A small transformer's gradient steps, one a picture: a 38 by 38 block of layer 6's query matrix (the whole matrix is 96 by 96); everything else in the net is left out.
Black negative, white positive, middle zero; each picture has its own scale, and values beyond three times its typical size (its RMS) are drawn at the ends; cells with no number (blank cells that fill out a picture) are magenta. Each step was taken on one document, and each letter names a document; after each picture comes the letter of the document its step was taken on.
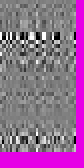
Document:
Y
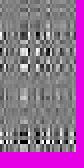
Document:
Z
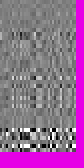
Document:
Y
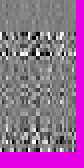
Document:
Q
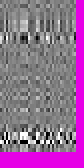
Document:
Z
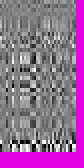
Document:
Y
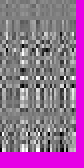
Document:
Q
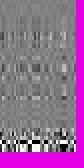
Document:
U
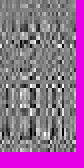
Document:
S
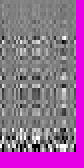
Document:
U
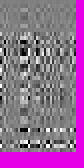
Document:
Z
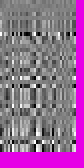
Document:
Y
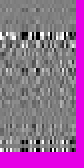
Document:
Q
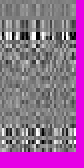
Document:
Q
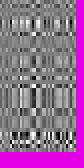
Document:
Y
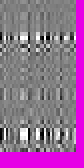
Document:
Z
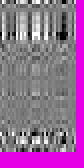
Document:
U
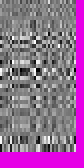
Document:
Y
